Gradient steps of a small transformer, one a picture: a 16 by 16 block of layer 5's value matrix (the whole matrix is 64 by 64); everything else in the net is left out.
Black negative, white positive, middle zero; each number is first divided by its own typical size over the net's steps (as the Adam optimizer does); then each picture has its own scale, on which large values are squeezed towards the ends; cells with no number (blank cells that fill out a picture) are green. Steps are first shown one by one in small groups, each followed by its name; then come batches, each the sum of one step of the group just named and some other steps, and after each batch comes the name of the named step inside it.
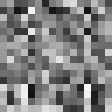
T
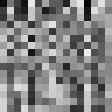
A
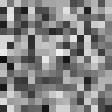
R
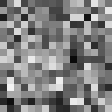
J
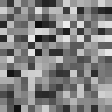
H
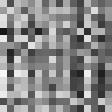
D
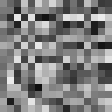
T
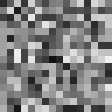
A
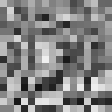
R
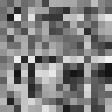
T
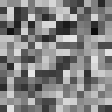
R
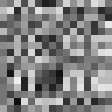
H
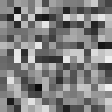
T
